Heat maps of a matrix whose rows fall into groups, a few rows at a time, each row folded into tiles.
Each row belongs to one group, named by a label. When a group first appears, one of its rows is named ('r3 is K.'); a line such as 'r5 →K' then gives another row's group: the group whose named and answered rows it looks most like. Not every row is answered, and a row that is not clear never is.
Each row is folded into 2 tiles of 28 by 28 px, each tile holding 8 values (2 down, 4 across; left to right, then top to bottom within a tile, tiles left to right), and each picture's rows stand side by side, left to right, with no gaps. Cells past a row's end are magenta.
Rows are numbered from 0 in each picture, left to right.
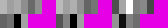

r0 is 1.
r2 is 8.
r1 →1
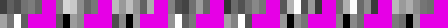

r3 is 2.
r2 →1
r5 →8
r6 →8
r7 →1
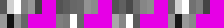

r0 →8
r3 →8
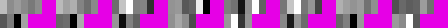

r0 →1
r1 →1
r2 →8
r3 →2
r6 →1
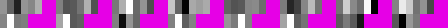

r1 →2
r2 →8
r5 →2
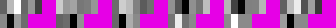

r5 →8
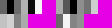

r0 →2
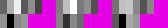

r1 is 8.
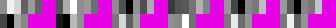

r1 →8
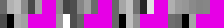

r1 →2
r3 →1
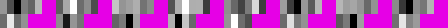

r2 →1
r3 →8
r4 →2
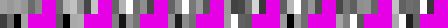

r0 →1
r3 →8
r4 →2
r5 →8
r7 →2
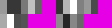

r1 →8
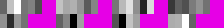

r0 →8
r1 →1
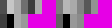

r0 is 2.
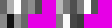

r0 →8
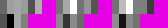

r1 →8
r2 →8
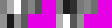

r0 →8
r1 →2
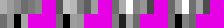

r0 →1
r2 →8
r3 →8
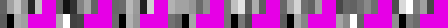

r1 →2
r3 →1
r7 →8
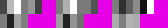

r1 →8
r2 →2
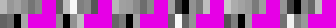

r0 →1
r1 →8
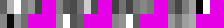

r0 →8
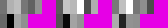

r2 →8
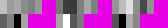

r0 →1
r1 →2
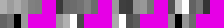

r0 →1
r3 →8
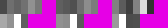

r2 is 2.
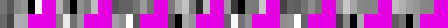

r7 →1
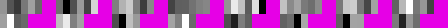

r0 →2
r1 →2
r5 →1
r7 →8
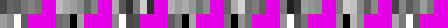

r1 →1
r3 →1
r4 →8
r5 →2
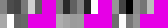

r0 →2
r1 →2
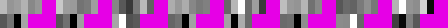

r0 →1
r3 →1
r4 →8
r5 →1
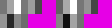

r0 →8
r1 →8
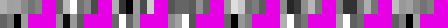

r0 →1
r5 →2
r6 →2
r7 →1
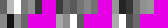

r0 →8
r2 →2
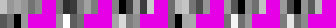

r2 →2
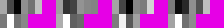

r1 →2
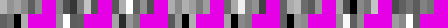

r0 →1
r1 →2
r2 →8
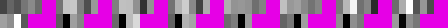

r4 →1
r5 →1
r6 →8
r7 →8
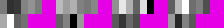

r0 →2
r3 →8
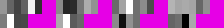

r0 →2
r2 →8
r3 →1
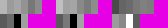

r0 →1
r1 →1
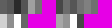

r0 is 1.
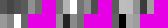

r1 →8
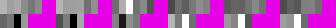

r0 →1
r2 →8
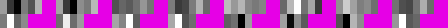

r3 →2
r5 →8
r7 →2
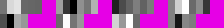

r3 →8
